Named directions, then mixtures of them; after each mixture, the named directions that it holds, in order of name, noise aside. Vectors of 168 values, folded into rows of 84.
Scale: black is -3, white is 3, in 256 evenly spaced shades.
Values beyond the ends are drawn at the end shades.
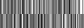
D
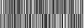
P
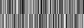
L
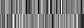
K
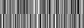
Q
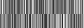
P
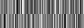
D, L, P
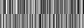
L, Q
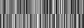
K, Q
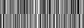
Q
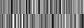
D, K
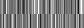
D, Q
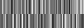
D, K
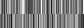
K, L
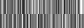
D, Q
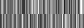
D, Q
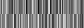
K, L, P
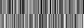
L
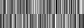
D, K, Q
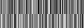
K, L, P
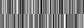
L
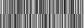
P, Q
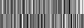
D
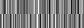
Q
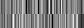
K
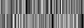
K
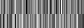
K, Q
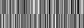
Q
